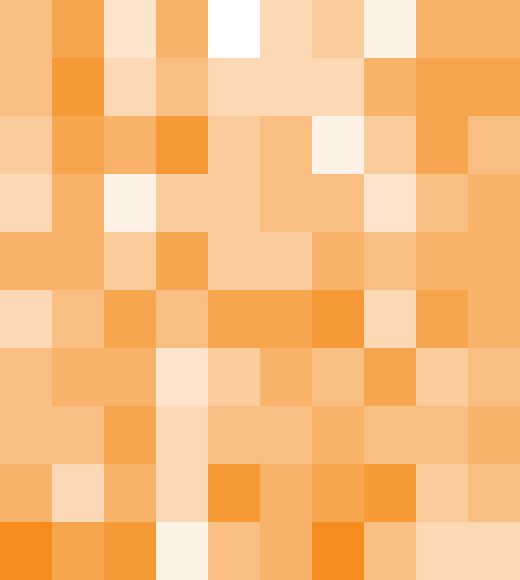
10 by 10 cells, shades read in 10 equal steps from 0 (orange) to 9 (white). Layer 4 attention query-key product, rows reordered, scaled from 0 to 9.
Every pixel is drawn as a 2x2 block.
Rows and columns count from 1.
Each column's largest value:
6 6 8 8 9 6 8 8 6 6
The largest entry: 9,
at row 1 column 5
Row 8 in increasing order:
2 3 3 4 4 4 4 4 4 6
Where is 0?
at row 10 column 1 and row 10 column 7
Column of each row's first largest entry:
5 3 7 3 3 1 4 4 2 4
